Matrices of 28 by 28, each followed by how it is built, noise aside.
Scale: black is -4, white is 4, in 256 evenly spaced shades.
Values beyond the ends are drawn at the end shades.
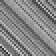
Toeplitz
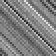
Toeplitz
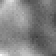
smooth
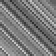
Toeplitz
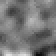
smooth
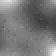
smooth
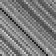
Toeplitz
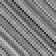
Toeplitz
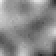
smooth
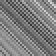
Toeplitz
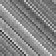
Toeplitz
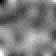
smooth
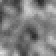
smooth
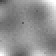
smooth
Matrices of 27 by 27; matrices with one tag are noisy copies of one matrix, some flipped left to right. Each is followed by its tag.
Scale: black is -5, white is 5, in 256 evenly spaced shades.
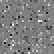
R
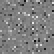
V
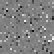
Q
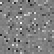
V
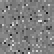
R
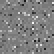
V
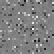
V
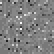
V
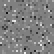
R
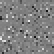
Q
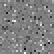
R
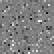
R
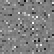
V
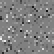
Q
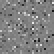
V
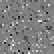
R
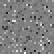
R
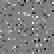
V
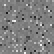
R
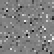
Q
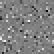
Q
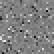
Q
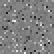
R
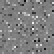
V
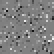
Q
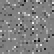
V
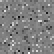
R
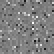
V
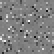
Q
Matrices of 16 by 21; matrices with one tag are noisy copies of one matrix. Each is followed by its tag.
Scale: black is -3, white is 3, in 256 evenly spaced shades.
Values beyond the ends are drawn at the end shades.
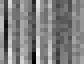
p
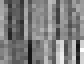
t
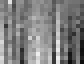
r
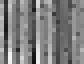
p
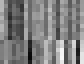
t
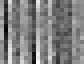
p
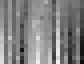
r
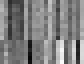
t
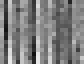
p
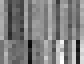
t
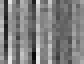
p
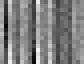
p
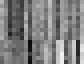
t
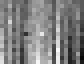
r
